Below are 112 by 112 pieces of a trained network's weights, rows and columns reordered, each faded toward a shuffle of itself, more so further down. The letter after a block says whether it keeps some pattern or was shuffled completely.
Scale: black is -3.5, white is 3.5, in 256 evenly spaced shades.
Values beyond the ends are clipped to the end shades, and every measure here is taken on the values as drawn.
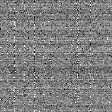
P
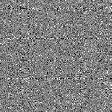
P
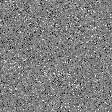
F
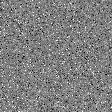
F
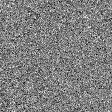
F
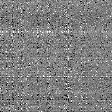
P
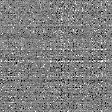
P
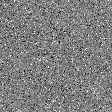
F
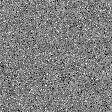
F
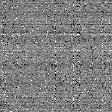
P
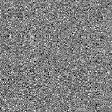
P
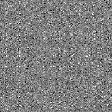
P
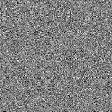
P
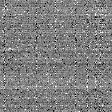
P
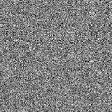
P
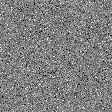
F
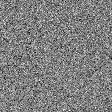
F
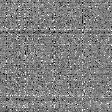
P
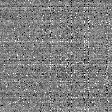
P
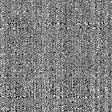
P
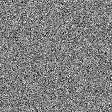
F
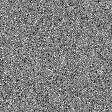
F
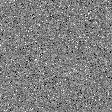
F
